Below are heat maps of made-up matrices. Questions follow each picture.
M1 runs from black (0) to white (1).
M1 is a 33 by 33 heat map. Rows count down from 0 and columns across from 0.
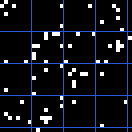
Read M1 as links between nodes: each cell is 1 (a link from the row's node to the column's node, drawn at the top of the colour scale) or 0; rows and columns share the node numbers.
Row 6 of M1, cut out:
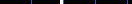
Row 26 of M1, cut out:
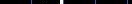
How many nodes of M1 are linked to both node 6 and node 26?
1
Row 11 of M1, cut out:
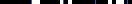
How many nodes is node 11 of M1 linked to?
7
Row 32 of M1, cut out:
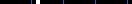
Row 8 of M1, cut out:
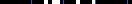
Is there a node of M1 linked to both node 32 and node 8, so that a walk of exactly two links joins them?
no
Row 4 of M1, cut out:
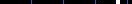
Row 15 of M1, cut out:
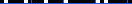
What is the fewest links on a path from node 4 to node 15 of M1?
3
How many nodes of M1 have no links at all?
0
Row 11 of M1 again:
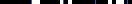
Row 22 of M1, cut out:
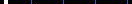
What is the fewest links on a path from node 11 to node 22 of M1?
3
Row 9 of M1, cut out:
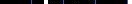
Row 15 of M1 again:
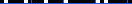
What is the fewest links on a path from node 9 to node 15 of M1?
2
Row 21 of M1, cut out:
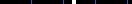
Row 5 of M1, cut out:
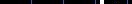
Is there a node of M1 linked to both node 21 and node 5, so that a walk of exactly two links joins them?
no
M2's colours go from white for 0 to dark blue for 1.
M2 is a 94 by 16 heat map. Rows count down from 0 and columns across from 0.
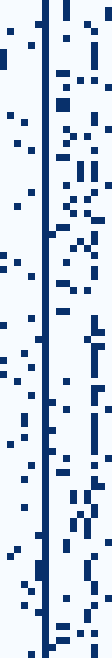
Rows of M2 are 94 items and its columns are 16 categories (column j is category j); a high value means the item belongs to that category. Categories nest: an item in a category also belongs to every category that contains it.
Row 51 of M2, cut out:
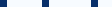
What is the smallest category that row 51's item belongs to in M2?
0
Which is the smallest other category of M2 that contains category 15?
9
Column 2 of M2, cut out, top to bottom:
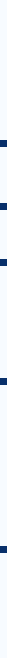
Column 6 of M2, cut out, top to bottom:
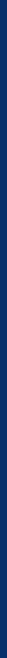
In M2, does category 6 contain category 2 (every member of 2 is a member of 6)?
yes
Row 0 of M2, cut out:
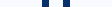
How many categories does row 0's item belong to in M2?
2
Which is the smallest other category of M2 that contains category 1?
13
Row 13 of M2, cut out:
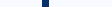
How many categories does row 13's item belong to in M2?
1
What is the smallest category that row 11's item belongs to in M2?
11
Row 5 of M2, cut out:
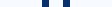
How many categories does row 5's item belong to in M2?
2
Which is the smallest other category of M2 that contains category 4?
13
